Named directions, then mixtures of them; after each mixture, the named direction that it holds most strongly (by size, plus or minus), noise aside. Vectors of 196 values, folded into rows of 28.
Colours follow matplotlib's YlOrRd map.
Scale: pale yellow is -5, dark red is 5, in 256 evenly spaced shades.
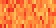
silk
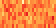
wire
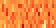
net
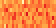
wire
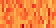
silk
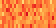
wire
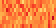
wire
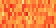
wire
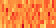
net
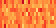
net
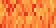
silk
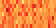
wire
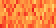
silk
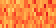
silk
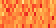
wire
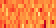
net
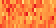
wire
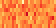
wire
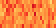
silk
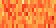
wire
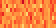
wire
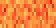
silk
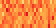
wire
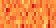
net
